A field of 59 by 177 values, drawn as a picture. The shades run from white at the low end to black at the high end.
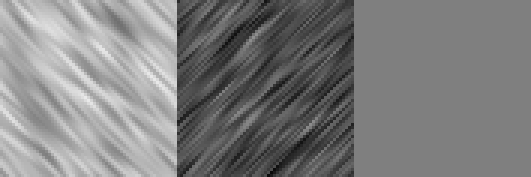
It is made of 1 by 3 panels. Panel 1,1: low, slanting down to the right. Panel 1,2: high, slanting up to the right. Panel 1,3: middling, flat.
